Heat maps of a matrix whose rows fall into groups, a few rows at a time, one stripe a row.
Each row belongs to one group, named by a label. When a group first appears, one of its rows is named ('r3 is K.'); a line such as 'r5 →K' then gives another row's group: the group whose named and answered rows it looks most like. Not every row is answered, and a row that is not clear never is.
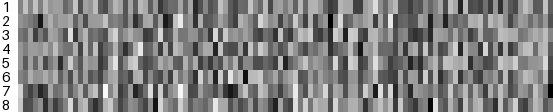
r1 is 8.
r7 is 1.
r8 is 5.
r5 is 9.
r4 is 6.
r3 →9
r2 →1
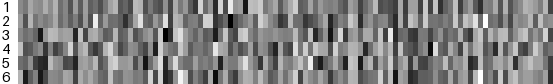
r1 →6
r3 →1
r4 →5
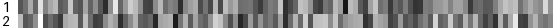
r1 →9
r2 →5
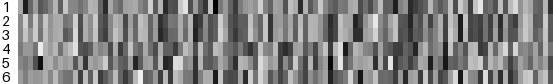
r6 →6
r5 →1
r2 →8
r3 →8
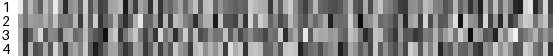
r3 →5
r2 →6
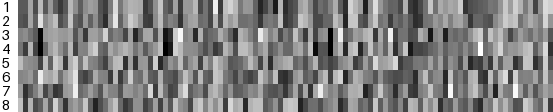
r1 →9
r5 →8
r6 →1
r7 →5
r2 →9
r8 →6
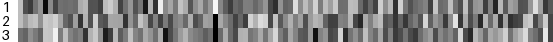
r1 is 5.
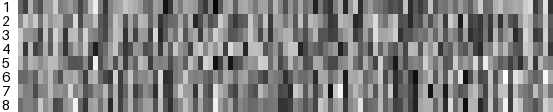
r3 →8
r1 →9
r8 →1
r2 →8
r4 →6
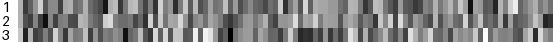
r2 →5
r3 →6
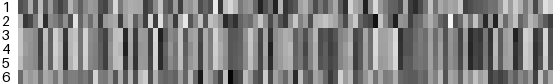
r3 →8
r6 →8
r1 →9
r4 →8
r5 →8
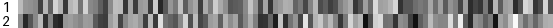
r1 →8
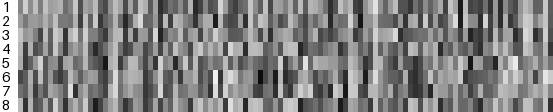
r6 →9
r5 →5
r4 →6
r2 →6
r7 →9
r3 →8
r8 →6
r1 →8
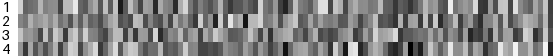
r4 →9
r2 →6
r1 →1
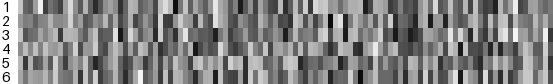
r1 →5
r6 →6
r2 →1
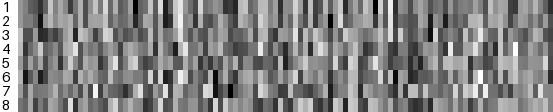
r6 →5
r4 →5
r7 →6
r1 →1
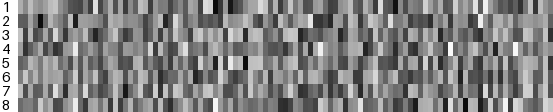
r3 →6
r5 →6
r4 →5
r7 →6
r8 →1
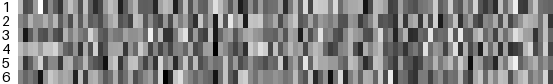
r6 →1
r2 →6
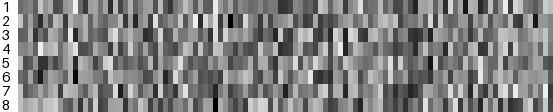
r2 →8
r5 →5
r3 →9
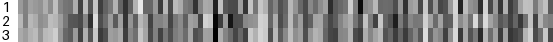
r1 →6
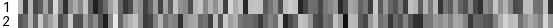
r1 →6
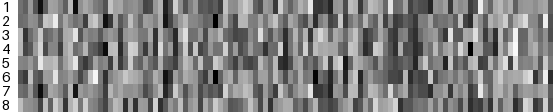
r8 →8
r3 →5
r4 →5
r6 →9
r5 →1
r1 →9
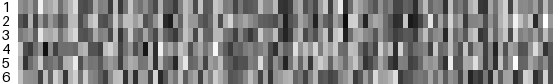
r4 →5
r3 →1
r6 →8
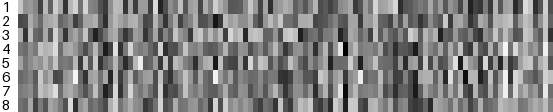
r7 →1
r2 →9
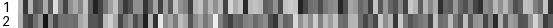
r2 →5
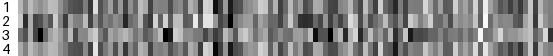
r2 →6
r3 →9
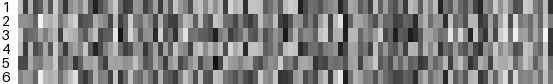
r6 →1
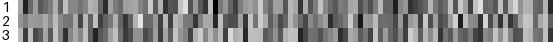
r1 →5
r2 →6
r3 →6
